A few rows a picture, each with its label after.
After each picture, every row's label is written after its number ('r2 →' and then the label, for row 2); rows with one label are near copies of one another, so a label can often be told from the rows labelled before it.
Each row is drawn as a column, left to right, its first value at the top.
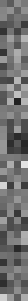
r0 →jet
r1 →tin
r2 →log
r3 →tin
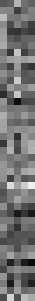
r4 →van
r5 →jet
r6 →log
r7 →jet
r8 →jet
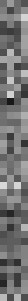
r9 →jet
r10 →log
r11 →jet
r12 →van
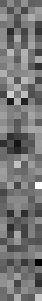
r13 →van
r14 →log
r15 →tin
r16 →log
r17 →van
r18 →jet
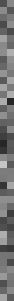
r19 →tin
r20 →log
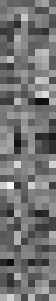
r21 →jet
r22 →jet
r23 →tin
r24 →van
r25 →jet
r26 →log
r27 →log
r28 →tin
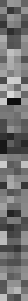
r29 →tin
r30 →log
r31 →log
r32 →tin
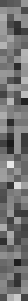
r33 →van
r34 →tin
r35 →jet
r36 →log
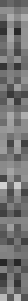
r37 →jet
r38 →van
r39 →jet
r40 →van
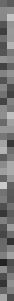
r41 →jet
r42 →van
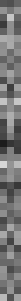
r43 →tin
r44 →van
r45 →tin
